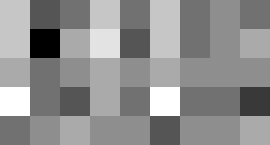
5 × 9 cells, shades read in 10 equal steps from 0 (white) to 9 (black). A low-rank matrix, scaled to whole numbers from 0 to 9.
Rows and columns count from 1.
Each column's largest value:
5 9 6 4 6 6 5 5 7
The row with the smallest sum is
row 3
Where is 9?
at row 2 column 2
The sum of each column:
12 29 21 13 24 13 23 21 22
